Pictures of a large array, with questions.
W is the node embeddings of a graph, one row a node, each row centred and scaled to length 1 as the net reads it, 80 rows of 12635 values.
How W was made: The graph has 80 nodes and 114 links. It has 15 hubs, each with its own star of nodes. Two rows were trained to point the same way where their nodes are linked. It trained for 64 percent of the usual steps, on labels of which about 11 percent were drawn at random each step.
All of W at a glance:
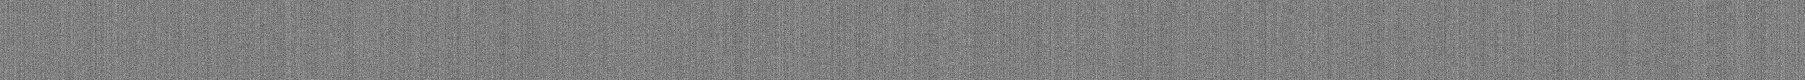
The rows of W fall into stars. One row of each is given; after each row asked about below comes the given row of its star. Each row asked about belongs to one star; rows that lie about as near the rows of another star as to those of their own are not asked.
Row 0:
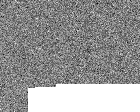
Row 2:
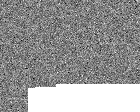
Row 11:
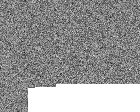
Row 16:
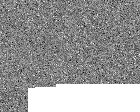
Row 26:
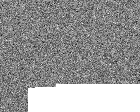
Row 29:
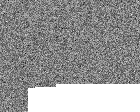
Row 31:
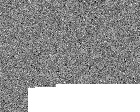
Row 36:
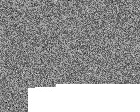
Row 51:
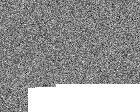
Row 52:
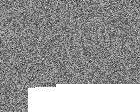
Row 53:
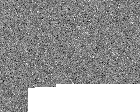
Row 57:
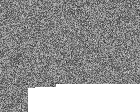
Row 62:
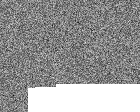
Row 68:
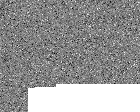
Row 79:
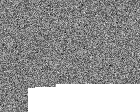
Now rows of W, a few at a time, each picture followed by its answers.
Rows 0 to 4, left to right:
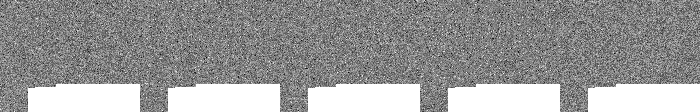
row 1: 51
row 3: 53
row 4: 16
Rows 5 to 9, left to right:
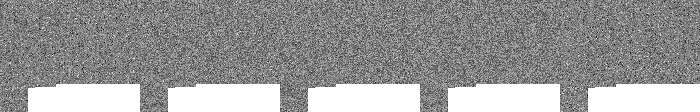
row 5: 2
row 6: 11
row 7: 68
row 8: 11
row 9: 52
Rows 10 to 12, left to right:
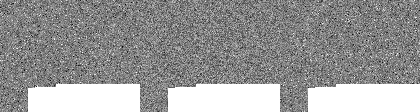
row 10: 11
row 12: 0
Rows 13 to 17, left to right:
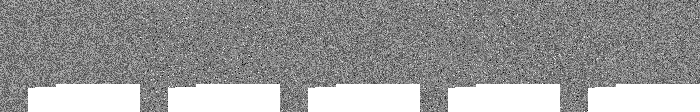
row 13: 2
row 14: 29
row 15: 16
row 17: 79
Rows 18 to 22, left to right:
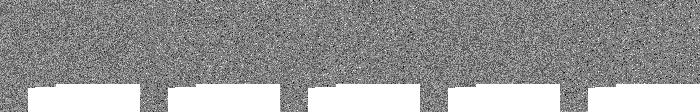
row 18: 62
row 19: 2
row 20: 79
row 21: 29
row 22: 52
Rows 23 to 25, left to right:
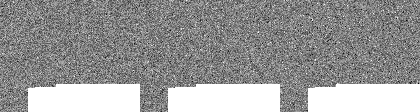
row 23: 31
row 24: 57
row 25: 31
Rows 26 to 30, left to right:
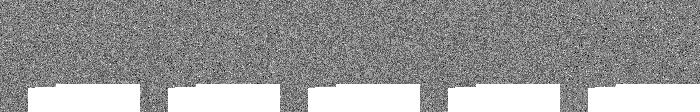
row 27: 2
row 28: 36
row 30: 62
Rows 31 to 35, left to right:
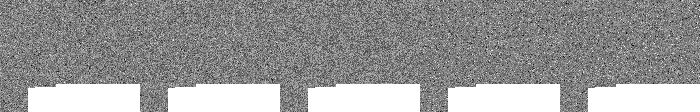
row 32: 26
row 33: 0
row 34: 68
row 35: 68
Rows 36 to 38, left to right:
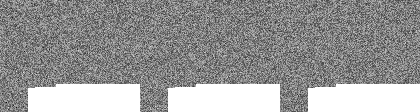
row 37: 31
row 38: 53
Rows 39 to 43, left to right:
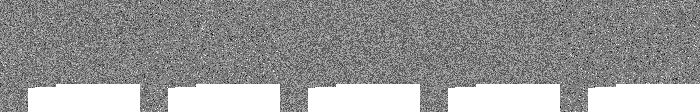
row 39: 11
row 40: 2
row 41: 52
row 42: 68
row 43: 11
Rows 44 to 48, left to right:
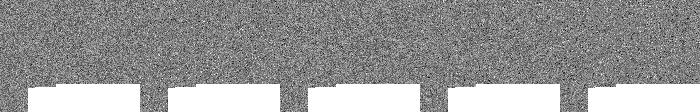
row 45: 26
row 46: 0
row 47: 0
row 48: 52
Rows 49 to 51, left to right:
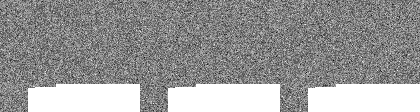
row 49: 26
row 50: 52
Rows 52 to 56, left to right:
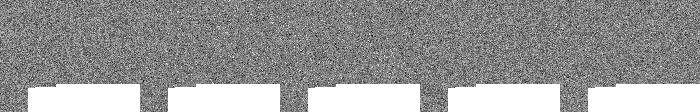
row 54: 68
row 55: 11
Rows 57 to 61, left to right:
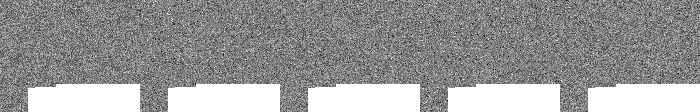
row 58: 62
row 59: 68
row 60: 2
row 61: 29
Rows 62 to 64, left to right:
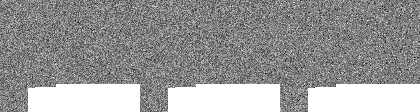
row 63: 62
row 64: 62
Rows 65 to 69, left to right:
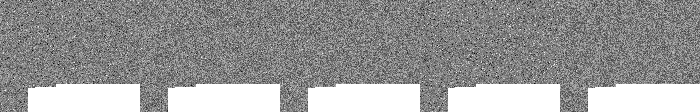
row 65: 52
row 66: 57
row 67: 51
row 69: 51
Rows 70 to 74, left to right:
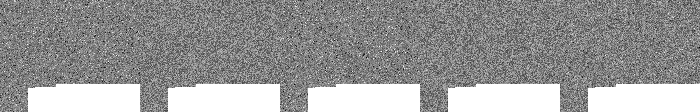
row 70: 79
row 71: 79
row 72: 62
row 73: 16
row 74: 53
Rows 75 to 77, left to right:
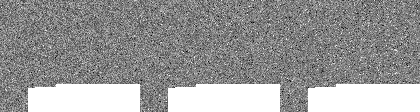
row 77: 79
